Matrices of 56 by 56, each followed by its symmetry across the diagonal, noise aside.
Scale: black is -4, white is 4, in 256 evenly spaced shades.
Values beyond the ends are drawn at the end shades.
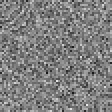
symmetric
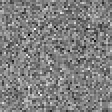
antisymmetric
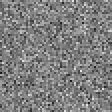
antisymmetric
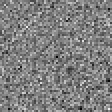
symmetric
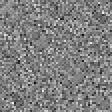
symmetric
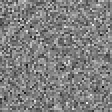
antisymmetric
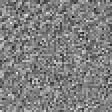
antisymmetric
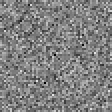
symmetric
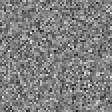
antisymmetric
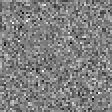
antisymmetric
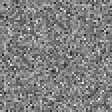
symmetric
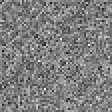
symmetric
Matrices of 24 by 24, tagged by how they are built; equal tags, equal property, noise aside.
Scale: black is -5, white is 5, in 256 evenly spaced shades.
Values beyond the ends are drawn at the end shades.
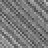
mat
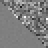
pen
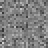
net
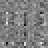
net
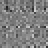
net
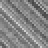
mat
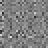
net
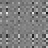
net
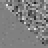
pen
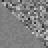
pen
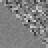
pen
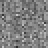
net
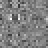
net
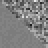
pen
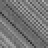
mat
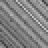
mat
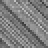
mat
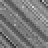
mat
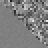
pen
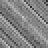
mat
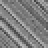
mat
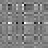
net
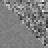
pen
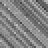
mat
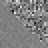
pen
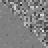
pen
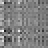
net
